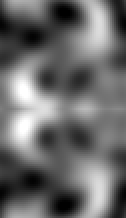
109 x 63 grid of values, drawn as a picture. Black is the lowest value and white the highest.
Mirror symmetry: top to bottom. Ninth with the highest average: middle left. Lone odd cells: none. Calmest part: middle right.
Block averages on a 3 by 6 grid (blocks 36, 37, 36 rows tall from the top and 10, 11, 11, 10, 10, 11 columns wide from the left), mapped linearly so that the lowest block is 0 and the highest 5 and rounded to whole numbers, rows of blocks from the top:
0 1 0 1 4 1 | 4 5 2 1 2 2 | 0 1 0 1 4 1
